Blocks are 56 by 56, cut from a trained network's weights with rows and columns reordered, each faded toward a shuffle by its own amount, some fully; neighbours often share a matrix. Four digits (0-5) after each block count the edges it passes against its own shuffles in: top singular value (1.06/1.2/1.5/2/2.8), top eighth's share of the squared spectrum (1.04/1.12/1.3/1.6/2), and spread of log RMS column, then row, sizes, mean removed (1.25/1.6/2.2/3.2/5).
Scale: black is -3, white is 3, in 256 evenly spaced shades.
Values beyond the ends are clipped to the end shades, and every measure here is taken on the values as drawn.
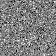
0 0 0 0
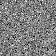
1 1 0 0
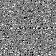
3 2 0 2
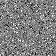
0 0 0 0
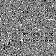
3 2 0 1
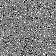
0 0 0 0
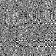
4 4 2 2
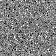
2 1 0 0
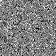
0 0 0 0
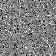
1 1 0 0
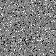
0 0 0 0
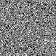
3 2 0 1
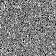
0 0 0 0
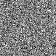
1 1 0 0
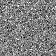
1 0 0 0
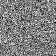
2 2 0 0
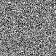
2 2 0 0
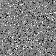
2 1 0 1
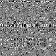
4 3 1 3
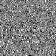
3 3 0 2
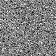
2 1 0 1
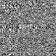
3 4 1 1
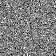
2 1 0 0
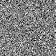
2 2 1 1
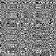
4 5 2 2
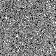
1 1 0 0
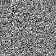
2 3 1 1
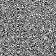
2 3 1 1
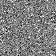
0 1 0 0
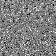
2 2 0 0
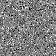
2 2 0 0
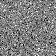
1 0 0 0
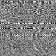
4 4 0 3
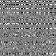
5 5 1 4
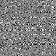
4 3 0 3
